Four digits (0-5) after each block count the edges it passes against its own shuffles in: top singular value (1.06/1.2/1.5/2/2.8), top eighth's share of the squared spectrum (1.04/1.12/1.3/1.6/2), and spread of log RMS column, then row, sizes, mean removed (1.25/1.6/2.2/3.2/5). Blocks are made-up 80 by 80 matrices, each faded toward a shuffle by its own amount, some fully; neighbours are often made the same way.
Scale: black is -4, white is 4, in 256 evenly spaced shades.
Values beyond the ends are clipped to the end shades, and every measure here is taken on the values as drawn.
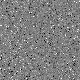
1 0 0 0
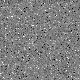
2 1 0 0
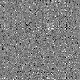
4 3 2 1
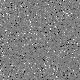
1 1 0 0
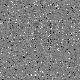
3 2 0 1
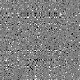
4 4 2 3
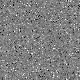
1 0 0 0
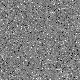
0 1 0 0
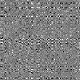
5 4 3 3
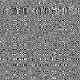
5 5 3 4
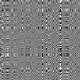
5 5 4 3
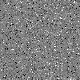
2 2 0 0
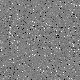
2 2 1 0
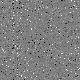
2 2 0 0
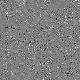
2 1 0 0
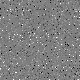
2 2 0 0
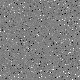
0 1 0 0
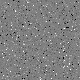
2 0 0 0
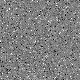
1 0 0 0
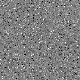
3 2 1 0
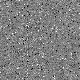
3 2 1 0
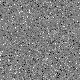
1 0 0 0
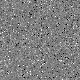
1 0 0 0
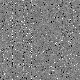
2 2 2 0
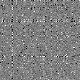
4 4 3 2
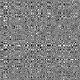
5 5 3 3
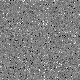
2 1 0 0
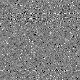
3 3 1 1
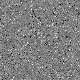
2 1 0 0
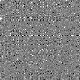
4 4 2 2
